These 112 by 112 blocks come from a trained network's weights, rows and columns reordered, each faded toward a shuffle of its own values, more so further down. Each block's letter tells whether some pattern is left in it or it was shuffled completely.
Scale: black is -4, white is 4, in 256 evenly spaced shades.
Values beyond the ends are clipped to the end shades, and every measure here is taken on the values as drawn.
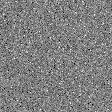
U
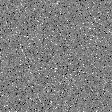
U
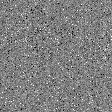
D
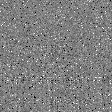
D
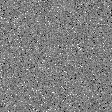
U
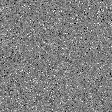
U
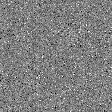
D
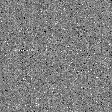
D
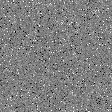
U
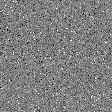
D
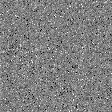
D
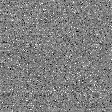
D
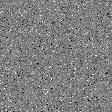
U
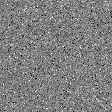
U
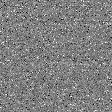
D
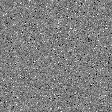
D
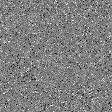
D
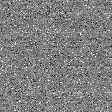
D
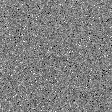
U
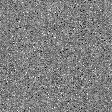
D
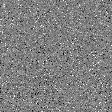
D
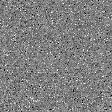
D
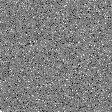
U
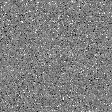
D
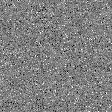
D
